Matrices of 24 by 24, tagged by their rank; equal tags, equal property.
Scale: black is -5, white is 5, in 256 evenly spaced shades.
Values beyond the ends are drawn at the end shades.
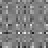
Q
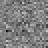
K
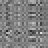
Q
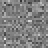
K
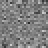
K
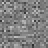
K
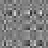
Q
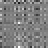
Q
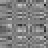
Q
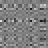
Q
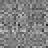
K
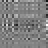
Q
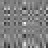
Q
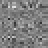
K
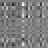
Q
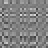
Q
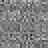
K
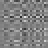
Q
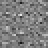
K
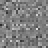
K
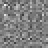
K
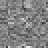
K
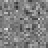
K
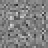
K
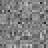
K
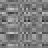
Q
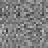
K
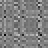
Q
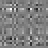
Q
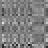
Q
